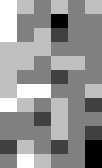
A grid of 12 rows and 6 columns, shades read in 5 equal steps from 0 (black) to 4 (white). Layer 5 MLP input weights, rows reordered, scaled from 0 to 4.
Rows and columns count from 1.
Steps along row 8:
down down up down down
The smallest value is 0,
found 3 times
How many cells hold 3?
20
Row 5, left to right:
3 3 2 3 3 2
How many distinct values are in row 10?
3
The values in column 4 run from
0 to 3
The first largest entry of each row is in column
1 1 1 1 1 1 2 1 4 4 2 2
